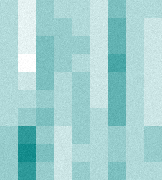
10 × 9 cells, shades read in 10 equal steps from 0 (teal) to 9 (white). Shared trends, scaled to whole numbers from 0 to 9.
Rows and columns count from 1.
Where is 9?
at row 4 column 2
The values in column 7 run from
2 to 5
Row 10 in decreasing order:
7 6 6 6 5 5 5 4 1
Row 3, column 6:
7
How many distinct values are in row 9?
5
